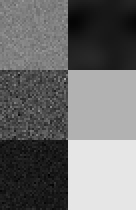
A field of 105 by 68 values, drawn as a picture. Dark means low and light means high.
It is made of 3 by 2 panels. Panel 1,1: middling, fine-grained, faint in contrast. Panel 1,2: very low, smooth, faint in contrast. Panel 2,1: low, fine-grained. Panel 2,2: high, flat. Panel 3,1: very low, fine-grained, faint in contrast. Panel 3,2: very high, flat.
